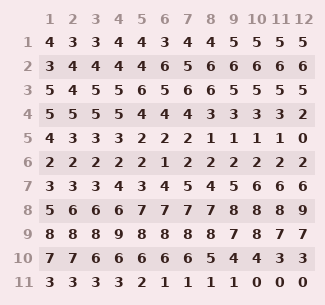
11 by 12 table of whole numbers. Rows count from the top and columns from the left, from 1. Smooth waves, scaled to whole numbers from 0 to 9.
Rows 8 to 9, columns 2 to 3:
6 6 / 8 8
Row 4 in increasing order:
2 3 3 3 3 4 4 4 5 5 5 5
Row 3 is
5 4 5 5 6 5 6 6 5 5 5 5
